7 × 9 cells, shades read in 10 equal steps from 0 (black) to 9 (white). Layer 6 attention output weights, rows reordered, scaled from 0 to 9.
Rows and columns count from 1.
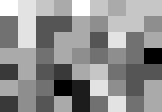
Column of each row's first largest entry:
1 2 2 1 6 6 7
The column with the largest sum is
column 2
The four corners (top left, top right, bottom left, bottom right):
9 7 2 6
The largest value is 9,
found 2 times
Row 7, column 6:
4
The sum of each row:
66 48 48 40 36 38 39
